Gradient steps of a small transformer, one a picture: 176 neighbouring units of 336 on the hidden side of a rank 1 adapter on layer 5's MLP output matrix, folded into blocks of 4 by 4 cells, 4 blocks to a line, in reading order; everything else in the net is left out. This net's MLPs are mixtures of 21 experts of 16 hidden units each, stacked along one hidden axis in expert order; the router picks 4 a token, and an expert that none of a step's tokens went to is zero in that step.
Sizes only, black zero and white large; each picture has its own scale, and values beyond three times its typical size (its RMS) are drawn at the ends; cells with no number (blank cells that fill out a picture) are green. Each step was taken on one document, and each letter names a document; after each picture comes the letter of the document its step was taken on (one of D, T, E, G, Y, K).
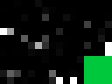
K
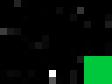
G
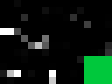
K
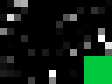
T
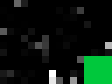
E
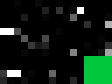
G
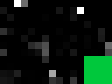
E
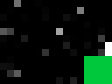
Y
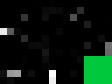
K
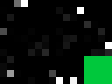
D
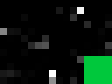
G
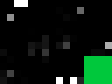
D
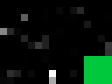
G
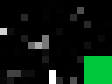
K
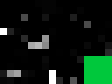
K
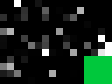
Y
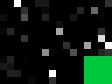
Y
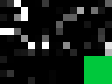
T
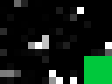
E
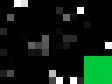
D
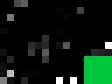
D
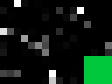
E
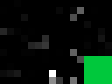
G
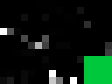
K
